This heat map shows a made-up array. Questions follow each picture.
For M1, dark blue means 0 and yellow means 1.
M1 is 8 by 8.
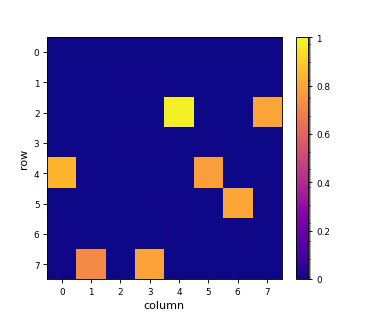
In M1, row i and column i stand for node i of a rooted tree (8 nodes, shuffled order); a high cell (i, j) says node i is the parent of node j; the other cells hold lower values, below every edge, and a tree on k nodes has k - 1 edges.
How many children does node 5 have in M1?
1
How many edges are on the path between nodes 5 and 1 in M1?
4
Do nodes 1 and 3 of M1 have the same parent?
yes
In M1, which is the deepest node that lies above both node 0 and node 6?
4
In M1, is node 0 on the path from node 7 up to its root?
no
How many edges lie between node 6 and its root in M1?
3
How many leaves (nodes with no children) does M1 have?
4
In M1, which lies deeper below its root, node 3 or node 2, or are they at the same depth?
node 3
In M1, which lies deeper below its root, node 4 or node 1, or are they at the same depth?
node 1
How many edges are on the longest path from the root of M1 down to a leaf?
3
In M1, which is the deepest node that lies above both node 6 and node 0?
4
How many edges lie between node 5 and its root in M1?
2
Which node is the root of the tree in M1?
2
